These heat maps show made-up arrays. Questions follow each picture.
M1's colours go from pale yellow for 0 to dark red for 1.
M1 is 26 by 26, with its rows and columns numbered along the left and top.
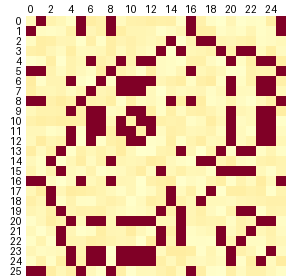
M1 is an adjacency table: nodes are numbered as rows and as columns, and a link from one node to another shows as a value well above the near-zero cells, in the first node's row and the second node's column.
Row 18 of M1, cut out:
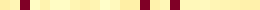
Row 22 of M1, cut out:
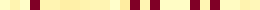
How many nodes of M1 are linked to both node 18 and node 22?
0
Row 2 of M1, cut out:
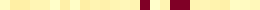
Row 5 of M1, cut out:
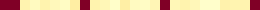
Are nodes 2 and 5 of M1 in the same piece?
yes
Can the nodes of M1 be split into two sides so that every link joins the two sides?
no
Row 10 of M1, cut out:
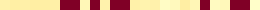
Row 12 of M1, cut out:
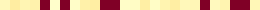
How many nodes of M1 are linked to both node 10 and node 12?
5
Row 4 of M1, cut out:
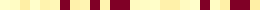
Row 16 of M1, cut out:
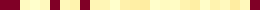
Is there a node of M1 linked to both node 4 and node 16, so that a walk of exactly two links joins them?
no
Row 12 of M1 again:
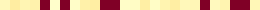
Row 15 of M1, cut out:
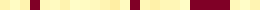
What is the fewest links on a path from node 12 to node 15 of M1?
2
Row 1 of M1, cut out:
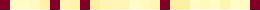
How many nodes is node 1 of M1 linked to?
5
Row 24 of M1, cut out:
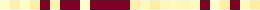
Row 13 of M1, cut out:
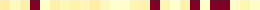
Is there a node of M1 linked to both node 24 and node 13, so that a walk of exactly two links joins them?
no
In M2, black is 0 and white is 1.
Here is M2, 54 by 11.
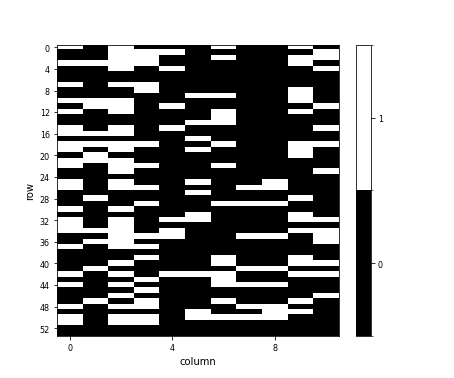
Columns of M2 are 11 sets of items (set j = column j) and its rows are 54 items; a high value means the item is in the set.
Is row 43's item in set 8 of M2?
no
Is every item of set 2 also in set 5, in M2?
no
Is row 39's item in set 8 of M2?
no
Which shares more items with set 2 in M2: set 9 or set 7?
set 9
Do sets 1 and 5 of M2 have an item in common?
no
